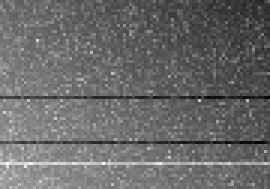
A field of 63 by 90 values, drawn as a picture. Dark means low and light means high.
The halves do not mirror each other. Rows 33, 48 and 55 stand out from the rest. The bottom left is the ninth with the highest average. The field climbs toward the bottom left. The ninth with the lowest average is the top right.
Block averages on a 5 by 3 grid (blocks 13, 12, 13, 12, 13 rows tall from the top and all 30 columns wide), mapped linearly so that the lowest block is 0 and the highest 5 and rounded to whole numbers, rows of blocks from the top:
210 | 321 | 321 | 431 | 543
